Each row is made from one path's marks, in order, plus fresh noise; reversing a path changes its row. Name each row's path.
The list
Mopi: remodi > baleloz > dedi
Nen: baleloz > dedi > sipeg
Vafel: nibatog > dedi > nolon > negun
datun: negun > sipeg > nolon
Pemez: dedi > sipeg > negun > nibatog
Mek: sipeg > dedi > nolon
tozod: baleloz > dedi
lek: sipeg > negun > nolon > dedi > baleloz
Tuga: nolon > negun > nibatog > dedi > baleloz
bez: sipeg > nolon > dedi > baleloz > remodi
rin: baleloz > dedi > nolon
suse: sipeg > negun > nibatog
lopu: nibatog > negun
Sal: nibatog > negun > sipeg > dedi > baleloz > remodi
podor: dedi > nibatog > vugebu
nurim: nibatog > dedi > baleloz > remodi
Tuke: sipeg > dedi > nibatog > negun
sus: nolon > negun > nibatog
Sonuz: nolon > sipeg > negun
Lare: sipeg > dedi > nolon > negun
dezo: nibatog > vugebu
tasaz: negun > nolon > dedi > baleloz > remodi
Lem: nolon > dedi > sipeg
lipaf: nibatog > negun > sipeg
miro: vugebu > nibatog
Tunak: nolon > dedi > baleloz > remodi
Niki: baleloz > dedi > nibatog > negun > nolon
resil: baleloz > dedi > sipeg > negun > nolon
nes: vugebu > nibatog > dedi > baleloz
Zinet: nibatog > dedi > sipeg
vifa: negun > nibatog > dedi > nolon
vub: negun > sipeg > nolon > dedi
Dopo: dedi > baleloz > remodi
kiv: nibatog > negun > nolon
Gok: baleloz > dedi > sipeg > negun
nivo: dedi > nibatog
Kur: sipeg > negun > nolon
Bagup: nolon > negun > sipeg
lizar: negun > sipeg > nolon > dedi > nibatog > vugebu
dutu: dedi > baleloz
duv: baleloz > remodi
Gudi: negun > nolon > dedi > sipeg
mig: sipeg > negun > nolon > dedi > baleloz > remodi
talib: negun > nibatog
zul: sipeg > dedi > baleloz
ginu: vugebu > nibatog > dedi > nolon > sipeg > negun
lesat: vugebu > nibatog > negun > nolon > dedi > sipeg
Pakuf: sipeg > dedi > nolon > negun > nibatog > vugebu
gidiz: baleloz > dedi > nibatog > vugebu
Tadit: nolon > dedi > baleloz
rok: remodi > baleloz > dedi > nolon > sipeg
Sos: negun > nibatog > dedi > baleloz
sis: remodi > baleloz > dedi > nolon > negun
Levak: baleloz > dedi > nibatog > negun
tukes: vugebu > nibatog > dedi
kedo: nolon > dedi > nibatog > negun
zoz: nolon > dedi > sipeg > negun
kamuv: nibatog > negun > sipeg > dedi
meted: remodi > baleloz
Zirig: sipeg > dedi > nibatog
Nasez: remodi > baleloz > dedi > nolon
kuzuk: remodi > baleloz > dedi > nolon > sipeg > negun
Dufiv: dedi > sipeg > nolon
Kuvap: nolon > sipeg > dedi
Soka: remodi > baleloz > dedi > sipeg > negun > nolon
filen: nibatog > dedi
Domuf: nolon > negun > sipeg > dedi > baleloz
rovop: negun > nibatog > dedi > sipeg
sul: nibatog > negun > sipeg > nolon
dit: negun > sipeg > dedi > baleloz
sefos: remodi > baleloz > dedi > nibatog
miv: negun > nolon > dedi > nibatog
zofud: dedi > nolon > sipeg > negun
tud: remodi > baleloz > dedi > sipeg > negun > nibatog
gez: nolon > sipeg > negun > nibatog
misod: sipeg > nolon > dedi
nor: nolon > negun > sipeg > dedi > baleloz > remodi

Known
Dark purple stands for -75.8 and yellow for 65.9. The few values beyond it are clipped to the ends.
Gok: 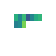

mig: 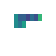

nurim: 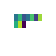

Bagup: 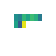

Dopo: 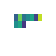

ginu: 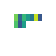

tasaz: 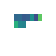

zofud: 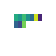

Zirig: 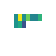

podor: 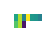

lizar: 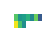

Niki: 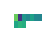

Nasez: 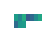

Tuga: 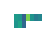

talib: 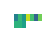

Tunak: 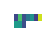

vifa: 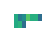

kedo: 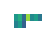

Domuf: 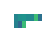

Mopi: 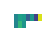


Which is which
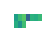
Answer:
Nen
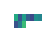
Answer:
sis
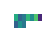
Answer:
Vafel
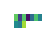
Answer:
Soka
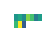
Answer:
dezo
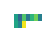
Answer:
datun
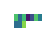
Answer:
kuzuk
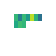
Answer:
lipaf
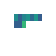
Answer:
lek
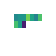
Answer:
nes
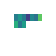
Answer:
nor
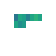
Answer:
dit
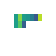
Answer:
sefos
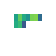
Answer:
Zinet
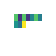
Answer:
resil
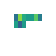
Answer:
Lem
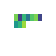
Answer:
sul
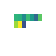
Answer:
gidiz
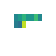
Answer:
Sonuz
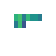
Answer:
Tuke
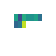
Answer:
Kur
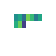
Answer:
Sos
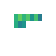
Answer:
Pemez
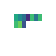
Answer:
Sal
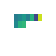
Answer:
tozod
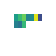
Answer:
Dufiv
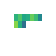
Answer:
rovop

